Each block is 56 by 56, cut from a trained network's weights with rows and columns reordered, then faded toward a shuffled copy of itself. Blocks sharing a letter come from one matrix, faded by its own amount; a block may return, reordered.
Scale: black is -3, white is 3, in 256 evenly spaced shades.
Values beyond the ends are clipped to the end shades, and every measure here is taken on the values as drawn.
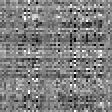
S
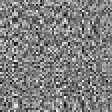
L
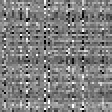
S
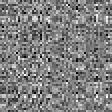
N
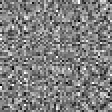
L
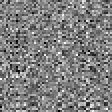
L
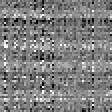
S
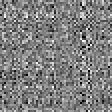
N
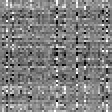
S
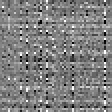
S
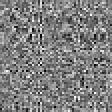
L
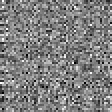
L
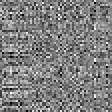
L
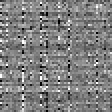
S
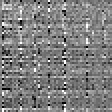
S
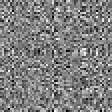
N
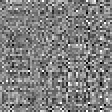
N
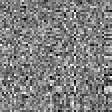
L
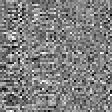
N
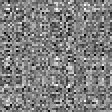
N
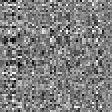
N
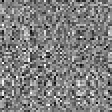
L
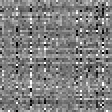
S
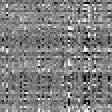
S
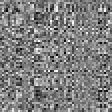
N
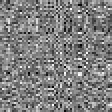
N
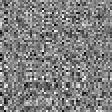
L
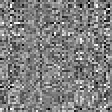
N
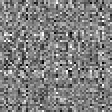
N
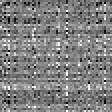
S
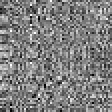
L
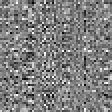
N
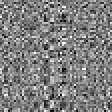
N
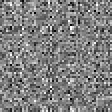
L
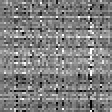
S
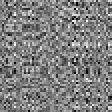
N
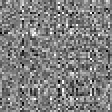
N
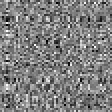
L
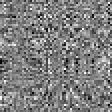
N
